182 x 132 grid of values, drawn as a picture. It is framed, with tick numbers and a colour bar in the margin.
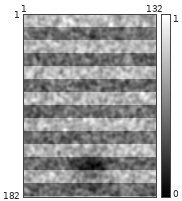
Horizontal stripes repeat 7 times down the table. The ninth with the lowest average is the bottom middle. One dip sinks in the bottom middle.
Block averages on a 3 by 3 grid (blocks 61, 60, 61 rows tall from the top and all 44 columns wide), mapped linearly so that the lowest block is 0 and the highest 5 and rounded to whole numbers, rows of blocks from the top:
555
444
304
